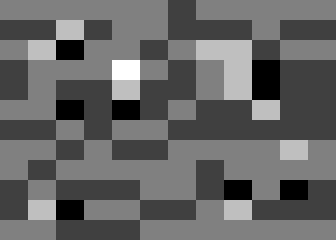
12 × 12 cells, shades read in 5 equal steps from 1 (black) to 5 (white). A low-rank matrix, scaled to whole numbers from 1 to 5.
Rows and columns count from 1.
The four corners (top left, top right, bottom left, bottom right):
3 3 3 3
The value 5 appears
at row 4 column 5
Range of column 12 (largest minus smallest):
1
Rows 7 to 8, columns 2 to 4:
2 3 2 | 3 2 3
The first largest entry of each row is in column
1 3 2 5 5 10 3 11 1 2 2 1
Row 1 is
3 3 3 3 3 3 2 3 3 3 3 3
